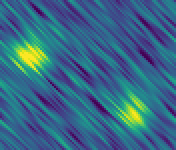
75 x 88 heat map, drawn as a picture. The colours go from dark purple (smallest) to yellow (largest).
The halves do not mirror each other. Two bumps rise from the field. The middle left is the ninth with the highest average. Most values sit low, with a long tail of high ones. No overall slope runs across the table.
